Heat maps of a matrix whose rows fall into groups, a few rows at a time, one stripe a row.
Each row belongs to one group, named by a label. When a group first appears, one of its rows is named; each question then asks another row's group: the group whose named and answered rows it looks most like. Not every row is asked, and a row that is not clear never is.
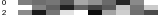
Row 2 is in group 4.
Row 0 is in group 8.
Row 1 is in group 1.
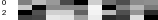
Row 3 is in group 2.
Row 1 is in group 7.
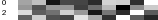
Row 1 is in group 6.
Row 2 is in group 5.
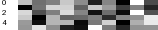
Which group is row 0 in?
5
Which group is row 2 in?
5
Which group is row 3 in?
7
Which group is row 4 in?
6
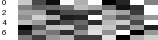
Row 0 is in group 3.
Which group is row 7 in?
6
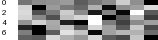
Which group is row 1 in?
7
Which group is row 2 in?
5
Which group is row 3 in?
3
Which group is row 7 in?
2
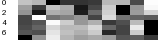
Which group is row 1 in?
6
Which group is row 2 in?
6
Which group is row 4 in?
2
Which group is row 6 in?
2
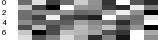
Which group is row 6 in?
3
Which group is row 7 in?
5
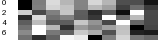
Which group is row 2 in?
5
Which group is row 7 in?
4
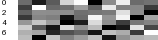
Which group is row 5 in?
3
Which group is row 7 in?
7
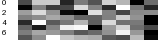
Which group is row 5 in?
4
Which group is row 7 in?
2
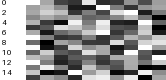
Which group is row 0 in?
1
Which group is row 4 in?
3
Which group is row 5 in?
2
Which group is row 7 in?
1
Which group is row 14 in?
3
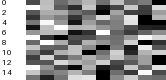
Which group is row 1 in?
1
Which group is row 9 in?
5
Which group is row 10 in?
6
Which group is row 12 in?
2
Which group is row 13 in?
1
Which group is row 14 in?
5
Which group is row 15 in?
4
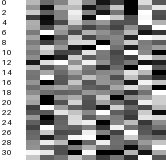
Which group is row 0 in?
5
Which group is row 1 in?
6
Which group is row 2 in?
5
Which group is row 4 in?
3
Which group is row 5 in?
7
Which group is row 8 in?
4
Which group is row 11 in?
3
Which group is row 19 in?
7
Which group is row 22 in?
2
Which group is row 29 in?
8
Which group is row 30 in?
1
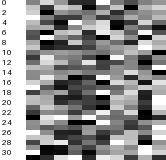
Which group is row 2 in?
7
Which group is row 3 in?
1
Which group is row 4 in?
3
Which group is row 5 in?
3
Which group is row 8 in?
3
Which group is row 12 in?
1
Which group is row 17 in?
1
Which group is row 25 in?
8
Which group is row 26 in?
1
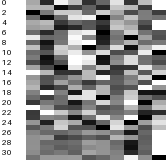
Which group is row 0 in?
6
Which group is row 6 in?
4
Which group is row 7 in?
5
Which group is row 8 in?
4
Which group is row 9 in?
6
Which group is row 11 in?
4
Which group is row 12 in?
4
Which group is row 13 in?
3
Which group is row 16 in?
7
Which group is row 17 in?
3
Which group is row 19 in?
4
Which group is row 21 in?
1
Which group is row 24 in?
6
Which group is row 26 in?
8
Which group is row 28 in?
8
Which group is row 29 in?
8
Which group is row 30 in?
8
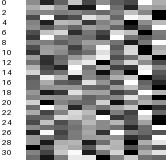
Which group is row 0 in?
3
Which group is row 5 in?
8
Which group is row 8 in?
8
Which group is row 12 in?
4
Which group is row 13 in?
3
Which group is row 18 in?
3
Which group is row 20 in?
7
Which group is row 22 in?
5
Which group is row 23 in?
2
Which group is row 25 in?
8
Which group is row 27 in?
8
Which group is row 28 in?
6
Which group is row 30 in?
6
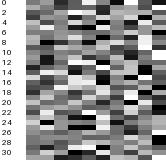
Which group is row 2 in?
4
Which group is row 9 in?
2
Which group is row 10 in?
8
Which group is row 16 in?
4
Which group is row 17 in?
2
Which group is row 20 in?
5
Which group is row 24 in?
7
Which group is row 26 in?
8
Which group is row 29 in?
4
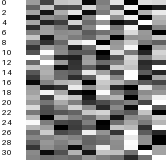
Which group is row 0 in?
6
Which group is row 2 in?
6
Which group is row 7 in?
7
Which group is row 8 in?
4
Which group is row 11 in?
1
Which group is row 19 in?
6
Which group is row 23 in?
7
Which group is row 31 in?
8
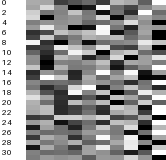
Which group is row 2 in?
5
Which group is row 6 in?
2
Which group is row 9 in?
2
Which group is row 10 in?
4
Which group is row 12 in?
7
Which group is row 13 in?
7
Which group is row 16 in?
8
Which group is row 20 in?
3
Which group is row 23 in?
2
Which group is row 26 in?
8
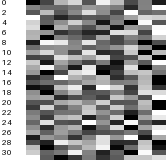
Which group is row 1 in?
8
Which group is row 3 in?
1
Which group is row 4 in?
5
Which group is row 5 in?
7
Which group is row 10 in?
1
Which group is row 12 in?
7
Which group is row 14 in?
4
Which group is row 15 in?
2
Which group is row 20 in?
2
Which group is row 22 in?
8
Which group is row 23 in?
6
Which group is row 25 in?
6
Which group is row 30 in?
5
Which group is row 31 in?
1
